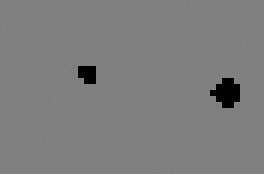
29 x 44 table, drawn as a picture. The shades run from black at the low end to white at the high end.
Roughest part: middle right. Slope: none. Dips: two. Histogram: skewed, a long tail of low values.
